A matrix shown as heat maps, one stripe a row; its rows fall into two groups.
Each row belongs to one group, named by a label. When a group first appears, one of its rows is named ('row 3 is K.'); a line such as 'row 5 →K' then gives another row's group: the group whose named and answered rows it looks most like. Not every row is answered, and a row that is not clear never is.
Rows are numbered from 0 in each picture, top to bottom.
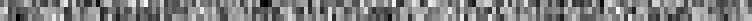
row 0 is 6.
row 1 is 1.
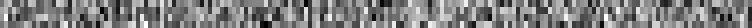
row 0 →6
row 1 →1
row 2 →1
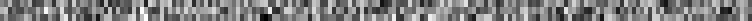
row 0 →6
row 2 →6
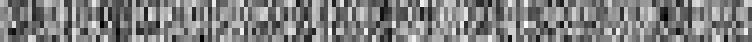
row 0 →1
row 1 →6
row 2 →6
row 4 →1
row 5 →6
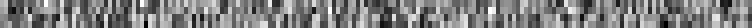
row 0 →1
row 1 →1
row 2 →6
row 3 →6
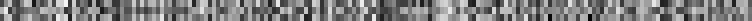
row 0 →6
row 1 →1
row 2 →6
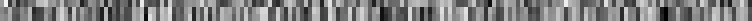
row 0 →1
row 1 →6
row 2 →6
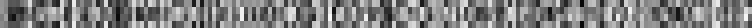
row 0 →6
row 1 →1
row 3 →6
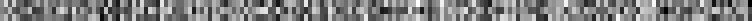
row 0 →1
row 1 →6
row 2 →1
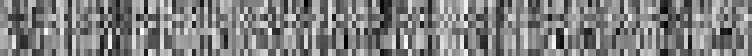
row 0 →6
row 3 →6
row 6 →1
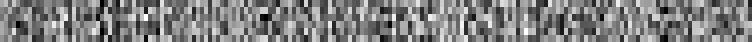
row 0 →1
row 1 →6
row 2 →6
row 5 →6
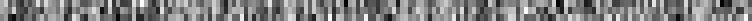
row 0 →1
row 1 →1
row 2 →1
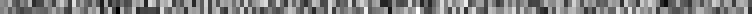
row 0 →6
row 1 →1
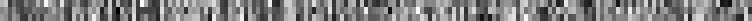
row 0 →1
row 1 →1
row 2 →1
